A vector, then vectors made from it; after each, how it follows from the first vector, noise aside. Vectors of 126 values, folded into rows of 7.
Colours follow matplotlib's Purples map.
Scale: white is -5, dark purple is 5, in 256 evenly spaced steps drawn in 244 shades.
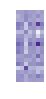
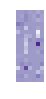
partly zeroed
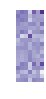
wrapped around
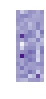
wrapped around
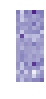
wrapped around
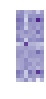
wrapped around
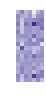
wrapped around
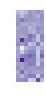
wrapped around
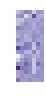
wrapped around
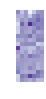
wrapped around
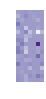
partly zeroed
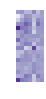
wrapped around
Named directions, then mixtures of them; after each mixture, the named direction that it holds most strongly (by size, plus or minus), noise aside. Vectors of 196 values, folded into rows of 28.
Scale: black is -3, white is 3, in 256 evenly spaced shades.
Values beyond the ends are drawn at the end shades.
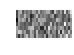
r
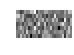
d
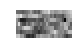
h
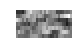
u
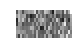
r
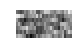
h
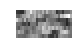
u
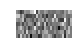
d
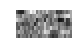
u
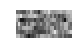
h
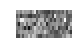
h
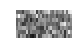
d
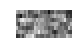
h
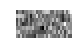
r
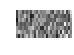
r
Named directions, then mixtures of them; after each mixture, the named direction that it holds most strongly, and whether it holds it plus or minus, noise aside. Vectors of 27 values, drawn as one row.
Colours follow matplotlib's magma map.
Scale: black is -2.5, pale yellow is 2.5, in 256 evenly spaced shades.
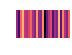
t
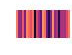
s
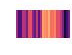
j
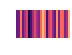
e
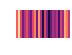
j, minus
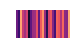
e, plus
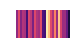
s, minus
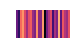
t, plus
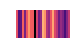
s, plus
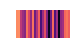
s, plus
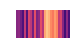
j, plus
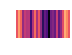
j, minus
